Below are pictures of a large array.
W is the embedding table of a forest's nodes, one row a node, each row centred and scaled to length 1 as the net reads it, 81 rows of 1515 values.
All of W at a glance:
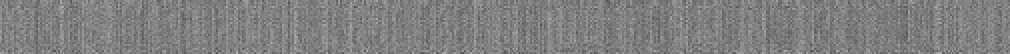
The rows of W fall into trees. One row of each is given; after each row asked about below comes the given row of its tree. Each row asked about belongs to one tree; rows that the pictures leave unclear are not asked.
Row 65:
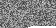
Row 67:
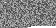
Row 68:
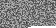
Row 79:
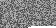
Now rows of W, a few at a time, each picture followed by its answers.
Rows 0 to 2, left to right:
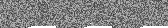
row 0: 67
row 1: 67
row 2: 79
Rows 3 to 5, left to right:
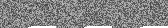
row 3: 67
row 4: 65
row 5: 67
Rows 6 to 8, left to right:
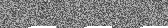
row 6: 67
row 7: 68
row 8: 79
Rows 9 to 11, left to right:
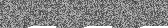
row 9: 65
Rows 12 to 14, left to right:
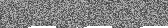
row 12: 79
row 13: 68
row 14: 68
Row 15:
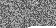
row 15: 65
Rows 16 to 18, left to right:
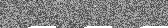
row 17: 79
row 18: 65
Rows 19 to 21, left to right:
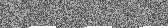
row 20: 79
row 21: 67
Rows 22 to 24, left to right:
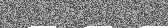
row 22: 79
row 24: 65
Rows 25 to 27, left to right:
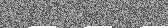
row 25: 79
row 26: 65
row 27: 79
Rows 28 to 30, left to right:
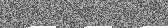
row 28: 79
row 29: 79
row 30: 67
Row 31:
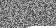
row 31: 65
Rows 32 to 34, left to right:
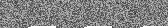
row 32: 65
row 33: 79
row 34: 79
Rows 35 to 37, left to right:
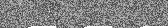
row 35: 68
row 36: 65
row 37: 65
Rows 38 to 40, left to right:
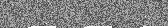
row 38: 67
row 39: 65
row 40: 79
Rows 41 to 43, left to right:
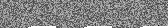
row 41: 67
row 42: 79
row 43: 68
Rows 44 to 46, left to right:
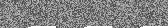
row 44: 65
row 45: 79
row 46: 65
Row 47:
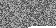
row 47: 65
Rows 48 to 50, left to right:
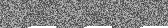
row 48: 65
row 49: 65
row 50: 79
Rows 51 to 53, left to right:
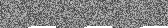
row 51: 65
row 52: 79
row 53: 68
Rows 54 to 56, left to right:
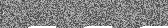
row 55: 65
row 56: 65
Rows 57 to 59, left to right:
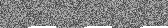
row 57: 65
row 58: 65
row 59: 79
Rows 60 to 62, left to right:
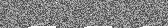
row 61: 79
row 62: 65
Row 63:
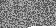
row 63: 68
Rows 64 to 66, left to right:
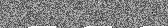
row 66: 67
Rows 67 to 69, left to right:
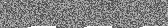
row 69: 68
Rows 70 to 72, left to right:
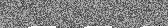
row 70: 65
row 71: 79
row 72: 79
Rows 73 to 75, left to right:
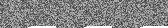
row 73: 65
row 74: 65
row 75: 67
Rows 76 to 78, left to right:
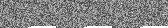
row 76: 67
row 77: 67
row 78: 79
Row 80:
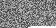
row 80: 68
